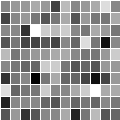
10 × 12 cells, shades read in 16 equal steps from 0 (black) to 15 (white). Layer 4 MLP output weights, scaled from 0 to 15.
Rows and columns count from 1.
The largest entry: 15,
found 2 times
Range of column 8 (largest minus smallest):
8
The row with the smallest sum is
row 7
